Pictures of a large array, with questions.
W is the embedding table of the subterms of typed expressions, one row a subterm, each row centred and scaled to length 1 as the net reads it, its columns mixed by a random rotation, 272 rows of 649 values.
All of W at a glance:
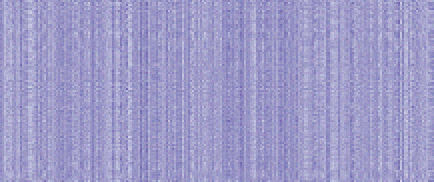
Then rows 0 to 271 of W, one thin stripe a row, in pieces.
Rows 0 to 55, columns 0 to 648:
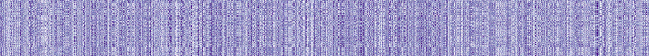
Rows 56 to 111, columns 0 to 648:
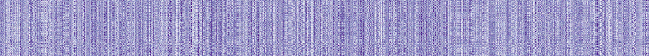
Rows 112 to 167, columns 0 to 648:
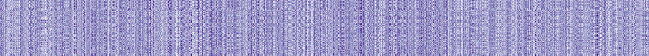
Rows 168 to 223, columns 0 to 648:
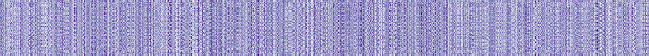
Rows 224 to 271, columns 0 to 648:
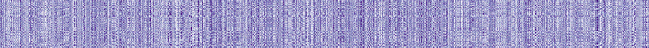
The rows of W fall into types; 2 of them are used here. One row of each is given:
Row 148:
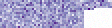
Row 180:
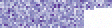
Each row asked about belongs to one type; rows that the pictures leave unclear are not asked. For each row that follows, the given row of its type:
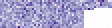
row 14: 148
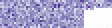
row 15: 180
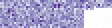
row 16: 180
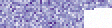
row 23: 148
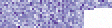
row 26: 148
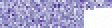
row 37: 180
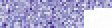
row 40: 180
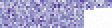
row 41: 180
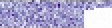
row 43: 180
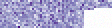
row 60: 148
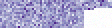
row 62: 148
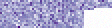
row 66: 148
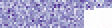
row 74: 180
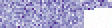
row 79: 148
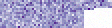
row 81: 148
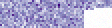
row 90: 180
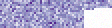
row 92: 148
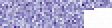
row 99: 148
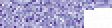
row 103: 148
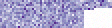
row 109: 148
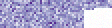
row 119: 148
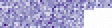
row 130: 180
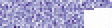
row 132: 148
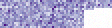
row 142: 180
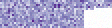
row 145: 180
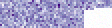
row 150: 180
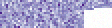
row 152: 148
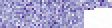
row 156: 148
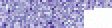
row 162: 180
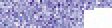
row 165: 180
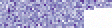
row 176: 180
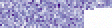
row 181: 180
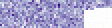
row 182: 180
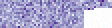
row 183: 148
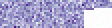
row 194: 148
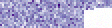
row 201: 180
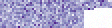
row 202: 148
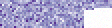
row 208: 148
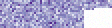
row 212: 148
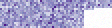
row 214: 180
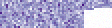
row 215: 148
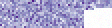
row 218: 180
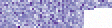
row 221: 148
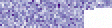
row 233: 180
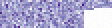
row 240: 148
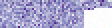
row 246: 148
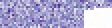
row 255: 180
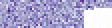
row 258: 180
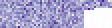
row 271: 148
